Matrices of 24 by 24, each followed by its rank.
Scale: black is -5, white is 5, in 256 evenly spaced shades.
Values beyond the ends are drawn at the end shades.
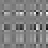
one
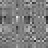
three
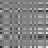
one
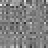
three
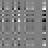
one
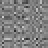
three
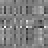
two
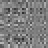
three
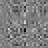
three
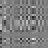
two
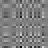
one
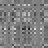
two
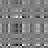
one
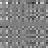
two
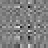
two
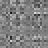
three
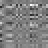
two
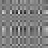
one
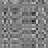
two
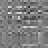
three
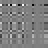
one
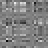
two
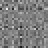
three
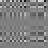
one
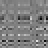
two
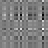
one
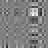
two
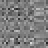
three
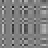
one
